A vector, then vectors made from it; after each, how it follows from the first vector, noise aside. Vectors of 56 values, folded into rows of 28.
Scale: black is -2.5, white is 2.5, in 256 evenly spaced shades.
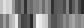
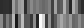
sign-scrambled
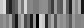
sign-scrambled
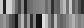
sign-scrambled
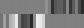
partly zeroed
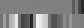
partly zeroed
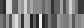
sign-scrambled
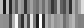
sign-scrambled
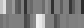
partly zeroed
